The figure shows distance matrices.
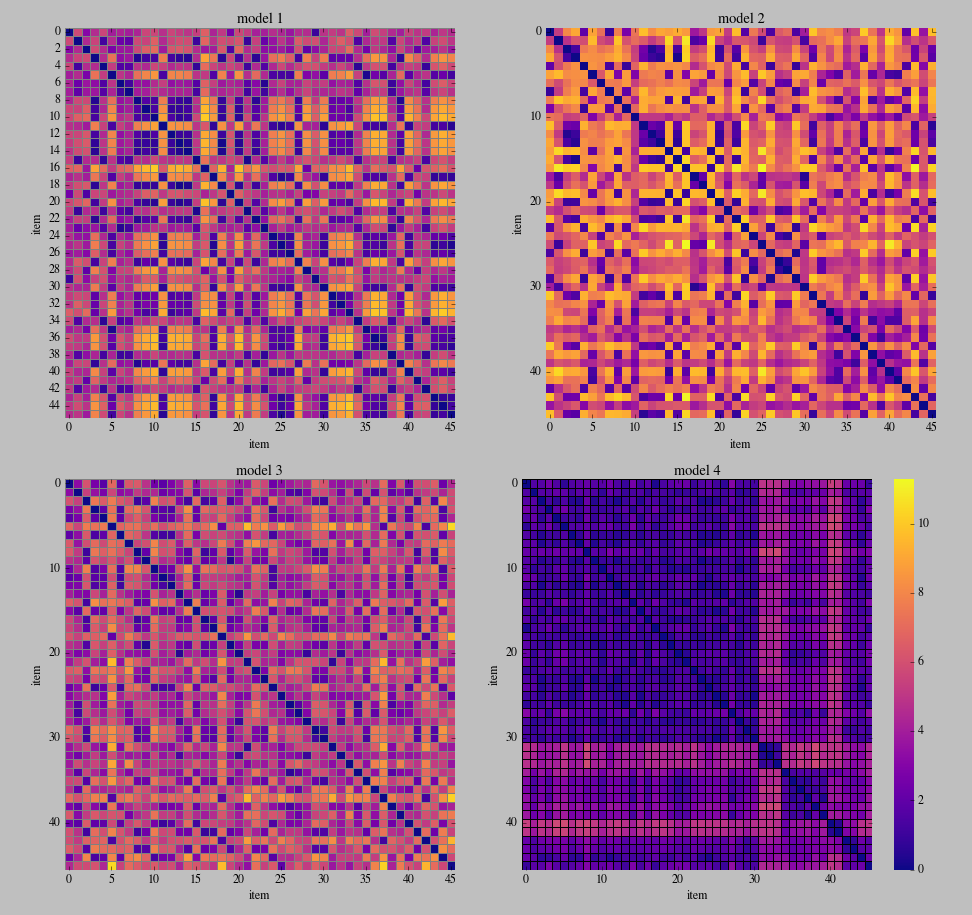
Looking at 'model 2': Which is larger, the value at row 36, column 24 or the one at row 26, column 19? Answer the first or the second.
the second
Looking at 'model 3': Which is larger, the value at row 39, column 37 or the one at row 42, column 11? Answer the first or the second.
the first
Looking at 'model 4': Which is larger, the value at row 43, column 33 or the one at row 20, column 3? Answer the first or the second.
the first
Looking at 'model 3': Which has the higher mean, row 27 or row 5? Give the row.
5
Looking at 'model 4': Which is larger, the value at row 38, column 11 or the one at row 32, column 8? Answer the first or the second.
the second
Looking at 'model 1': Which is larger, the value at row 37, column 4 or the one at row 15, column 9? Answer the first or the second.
the first
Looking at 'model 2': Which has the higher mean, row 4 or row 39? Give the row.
4
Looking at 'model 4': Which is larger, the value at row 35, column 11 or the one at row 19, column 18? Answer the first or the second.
the first
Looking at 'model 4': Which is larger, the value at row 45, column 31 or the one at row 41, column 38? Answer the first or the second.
the first
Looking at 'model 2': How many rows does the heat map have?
46
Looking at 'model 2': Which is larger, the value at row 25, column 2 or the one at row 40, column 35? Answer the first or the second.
the second
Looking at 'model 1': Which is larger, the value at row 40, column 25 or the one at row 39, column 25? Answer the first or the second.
the second
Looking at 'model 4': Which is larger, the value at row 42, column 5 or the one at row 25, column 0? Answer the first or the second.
the first
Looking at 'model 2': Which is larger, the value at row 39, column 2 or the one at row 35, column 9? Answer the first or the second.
the first
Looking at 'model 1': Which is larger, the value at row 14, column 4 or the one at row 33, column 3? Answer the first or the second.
the first
